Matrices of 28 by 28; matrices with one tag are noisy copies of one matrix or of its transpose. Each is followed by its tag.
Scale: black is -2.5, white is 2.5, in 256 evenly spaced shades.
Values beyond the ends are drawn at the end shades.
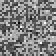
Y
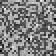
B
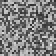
B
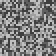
Y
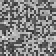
Y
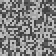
Y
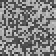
B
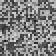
Y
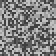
B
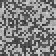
B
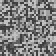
Y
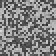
B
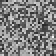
B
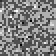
B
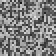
Y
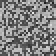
B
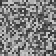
B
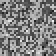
Y
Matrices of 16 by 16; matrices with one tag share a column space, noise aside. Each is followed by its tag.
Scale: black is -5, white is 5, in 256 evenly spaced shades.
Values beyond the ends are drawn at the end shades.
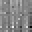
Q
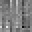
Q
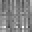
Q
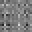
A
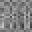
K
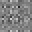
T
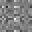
T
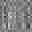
K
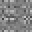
T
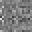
T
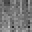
Q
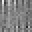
Q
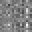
A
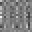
K
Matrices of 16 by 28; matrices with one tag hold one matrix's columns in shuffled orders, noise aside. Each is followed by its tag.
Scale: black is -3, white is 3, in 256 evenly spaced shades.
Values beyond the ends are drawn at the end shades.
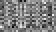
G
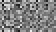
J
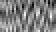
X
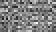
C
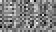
G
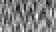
X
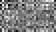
J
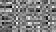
C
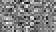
C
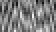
X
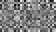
J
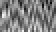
X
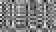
G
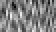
X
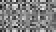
J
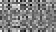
J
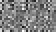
J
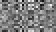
J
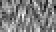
X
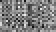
G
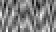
X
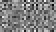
J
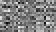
C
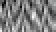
X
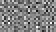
C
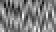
X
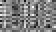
G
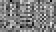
G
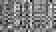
G
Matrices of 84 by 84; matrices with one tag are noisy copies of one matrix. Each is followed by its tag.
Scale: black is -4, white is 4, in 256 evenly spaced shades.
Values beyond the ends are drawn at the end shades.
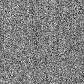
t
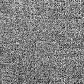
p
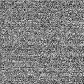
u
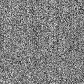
t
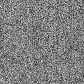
t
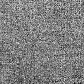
p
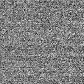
u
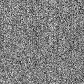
t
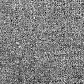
p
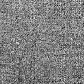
p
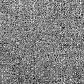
p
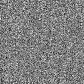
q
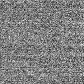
u
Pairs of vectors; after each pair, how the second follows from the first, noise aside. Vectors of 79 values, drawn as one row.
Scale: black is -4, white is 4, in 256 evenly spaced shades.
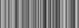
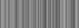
shrunk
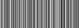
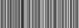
shuffled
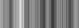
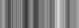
reversed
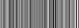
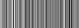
wrapped around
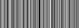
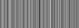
shrunk
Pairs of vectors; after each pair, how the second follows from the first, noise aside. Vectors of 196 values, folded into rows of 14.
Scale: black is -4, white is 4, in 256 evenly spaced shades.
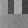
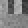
copied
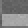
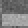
copied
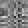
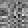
copied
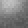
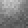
copied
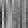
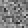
shuffled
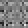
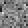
shuffled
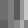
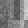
copied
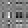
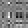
copied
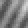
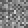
shuffled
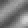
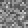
shuffled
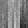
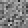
shuffled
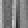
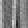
copied
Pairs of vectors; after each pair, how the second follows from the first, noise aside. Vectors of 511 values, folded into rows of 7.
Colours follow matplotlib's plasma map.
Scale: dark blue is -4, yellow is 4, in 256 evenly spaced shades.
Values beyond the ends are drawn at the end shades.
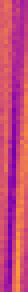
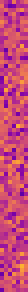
shuffled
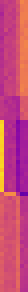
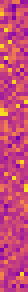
shuffled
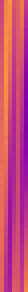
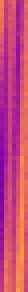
reversed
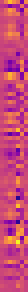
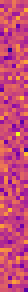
shuffled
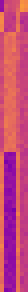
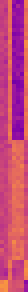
reversed
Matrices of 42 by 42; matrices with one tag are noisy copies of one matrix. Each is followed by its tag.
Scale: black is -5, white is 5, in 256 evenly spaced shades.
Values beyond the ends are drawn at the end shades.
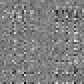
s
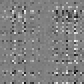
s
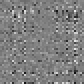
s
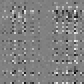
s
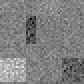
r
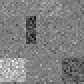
r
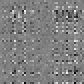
s
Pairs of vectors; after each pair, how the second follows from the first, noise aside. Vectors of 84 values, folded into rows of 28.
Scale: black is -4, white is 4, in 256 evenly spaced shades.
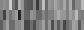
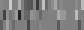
partly zeroed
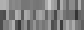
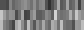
negated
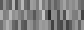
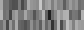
sign-scrambled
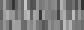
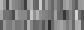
wrapped around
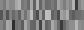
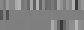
partly zeroed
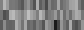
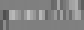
partly zeroed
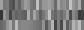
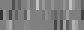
partly zeroed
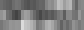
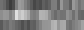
wrapped around
